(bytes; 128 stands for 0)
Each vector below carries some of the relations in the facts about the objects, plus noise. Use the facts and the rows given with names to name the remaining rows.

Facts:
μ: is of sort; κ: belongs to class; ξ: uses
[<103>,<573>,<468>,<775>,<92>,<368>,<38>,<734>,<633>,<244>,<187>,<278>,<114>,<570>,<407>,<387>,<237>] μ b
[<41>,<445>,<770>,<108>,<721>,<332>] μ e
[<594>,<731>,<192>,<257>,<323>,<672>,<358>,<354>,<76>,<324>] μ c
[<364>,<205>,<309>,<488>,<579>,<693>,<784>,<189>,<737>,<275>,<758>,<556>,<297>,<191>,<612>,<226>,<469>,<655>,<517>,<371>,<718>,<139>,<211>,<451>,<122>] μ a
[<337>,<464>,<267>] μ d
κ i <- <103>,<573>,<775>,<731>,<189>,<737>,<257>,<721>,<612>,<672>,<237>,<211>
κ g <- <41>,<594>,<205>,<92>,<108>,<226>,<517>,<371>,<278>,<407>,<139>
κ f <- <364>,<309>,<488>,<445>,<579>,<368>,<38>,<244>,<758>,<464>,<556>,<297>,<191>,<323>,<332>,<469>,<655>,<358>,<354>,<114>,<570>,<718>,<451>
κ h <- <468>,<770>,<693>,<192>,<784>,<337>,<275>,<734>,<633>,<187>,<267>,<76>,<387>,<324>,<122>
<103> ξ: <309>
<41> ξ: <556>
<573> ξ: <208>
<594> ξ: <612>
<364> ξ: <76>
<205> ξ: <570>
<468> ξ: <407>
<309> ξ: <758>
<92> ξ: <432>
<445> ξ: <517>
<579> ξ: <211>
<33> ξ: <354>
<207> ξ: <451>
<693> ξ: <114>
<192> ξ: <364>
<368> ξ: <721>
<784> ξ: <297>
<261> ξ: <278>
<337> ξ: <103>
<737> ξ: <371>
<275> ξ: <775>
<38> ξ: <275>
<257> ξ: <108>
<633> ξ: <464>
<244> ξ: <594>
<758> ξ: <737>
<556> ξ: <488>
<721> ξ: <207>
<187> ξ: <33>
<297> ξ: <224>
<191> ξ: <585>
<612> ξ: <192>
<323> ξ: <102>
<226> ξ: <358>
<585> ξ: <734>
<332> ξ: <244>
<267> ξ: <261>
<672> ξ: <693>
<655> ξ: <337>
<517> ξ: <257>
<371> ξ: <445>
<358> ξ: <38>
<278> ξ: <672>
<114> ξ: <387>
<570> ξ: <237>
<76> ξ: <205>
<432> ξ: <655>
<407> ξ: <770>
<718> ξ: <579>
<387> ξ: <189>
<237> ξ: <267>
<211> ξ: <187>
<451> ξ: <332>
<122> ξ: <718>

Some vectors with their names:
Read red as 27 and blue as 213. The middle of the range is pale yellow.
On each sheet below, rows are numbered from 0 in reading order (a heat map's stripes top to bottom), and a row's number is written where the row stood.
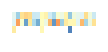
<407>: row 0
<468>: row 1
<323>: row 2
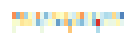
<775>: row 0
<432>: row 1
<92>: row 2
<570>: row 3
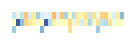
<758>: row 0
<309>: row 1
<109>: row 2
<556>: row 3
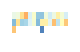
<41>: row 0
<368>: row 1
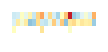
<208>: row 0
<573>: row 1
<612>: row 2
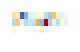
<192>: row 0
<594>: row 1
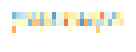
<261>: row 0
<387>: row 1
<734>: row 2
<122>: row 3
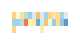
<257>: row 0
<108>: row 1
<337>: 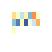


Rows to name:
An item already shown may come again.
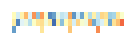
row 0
<655>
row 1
<76>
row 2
<237>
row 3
<693>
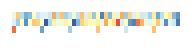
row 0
<267>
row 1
<309>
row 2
<758>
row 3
<672>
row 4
<445>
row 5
<205>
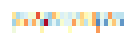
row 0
<721>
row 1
<594>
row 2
<207>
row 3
<371>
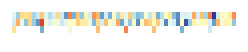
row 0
<108>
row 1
<364>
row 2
<775>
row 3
<237>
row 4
<267>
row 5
<205>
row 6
<309>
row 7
<103>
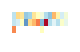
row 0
<693>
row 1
<594>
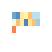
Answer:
<278>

